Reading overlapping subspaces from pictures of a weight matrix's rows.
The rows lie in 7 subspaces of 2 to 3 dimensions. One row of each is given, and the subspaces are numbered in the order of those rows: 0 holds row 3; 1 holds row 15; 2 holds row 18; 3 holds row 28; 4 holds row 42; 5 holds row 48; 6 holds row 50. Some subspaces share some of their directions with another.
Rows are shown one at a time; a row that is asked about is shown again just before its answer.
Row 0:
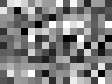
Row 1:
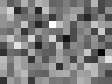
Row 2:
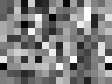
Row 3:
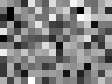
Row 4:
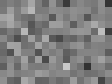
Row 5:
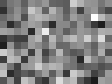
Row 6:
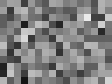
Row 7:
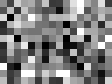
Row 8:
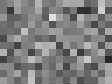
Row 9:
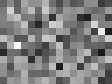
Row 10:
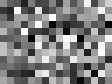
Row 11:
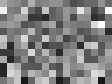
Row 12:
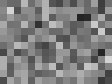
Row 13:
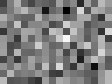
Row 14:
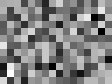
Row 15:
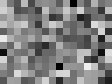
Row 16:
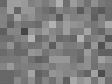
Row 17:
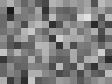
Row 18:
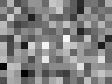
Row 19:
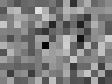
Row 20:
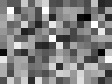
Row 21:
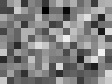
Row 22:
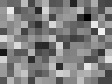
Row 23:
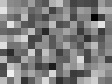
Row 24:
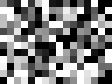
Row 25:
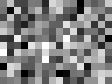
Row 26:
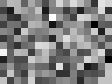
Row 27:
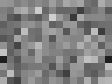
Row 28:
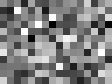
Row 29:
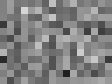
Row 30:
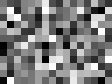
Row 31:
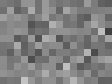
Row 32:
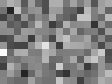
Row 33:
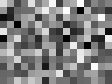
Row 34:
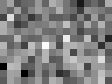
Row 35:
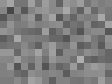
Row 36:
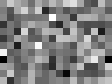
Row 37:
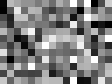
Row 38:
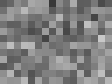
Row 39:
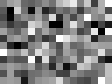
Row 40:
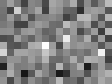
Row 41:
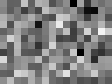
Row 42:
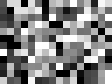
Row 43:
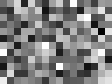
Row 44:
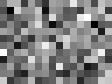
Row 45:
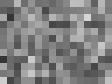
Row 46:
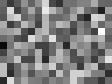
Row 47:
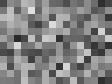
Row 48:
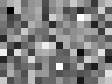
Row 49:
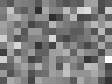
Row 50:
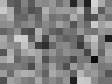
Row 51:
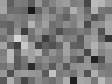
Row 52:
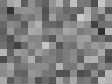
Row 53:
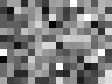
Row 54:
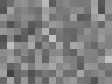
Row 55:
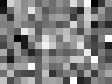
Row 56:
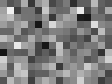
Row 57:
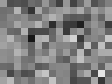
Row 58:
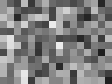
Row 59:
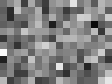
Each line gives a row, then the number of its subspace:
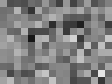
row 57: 3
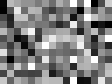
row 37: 6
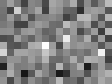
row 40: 2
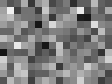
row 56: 0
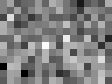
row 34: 2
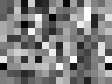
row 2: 5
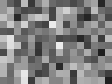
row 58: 4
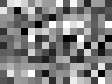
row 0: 3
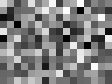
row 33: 0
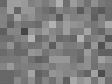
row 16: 3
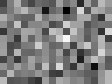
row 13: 0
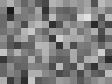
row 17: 1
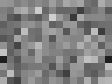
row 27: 5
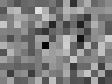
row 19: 3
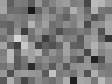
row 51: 6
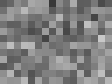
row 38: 1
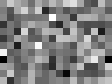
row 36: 5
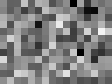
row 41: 5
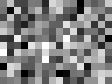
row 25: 2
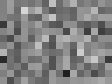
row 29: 5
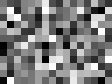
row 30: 4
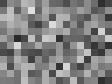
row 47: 6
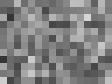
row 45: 2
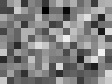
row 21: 0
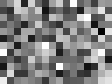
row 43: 1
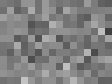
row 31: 6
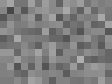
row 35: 0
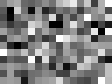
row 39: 6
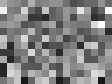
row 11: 4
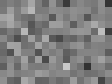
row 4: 6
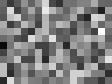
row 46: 4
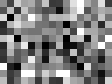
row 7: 2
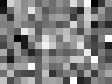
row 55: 6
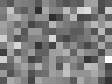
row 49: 5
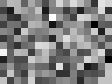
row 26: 5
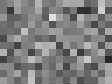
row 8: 5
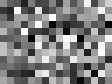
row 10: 3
